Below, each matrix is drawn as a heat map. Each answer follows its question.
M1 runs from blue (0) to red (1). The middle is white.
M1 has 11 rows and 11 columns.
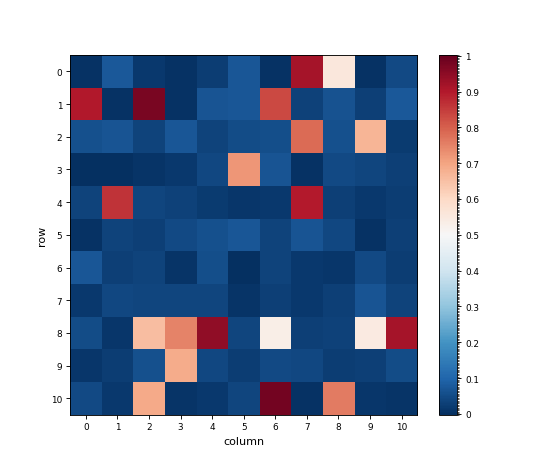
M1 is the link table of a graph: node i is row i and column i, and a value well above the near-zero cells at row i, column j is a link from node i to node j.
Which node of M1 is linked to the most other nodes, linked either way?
node 8
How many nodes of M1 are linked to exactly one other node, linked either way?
1
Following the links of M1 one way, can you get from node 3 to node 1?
no
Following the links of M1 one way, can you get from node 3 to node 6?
no
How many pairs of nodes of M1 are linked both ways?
1
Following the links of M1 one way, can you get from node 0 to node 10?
yes
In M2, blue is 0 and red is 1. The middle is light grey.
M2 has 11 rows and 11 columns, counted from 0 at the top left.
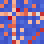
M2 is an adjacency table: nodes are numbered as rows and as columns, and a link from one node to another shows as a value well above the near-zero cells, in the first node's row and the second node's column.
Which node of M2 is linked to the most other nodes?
node 3
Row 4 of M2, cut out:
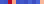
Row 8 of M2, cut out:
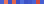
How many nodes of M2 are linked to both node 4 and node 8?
1
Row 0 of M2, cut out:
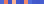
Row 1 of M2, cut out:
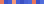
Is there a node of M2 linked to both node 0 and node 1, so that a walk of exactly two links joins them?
yes
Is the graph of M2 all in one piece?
yes
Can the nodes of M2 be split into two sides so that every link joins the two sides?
no
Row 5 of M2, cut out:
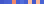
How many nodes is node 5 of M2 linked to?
3
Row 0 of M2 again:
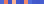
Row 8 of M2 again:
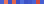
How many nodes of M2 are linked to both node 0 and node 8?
2
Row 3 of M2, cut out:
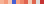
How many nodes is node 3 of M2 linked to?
10
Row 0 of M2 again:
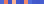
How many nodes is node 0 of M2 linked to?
3
